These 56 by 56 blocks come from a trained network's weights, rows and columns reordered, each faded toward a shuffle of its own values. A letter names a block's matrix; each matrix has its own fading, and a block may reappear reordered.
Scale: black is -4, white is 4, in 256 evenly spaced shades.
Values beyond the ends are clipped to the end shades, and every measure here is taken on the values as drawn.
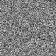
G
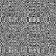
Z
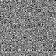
G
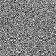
G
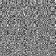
Z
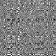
Z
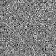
G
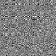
Z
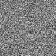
G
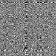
Z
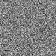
G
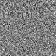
G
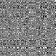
Z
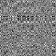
Z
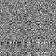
Z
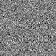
G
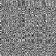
Z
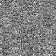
G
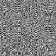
Z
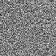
G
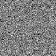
G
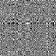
Z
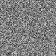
G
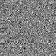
G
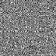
G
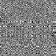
Z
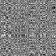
Z
